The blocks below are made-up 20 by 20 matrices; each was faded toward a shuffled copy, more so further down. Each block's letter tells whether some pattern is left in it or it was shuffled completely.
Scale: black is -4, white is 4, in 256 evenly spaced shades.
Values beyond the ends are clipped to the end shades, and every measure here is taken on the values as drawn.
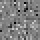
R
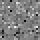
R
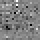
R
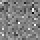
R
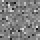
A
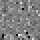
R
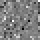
R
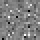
R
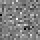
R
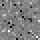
A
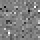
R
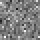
A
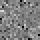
A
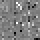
R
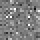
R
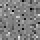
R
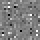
R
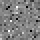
A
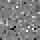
A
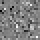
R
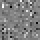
R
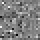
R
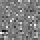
R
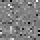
R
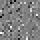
R
